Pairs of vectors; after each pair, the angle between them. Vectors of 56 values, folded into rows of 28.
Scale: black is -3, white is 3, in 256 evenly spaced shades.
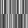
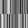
orthogonal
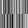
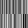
partly opposed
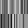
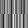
partly aligned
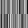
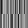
orthogonal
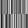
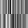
nearly opposite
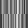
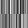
partly opposed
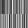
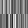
partly opposed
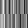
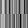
nearly parallel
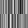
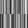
partly aligned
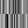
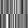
nearly opposite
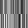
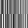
orthogonal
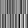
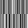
partly opposed
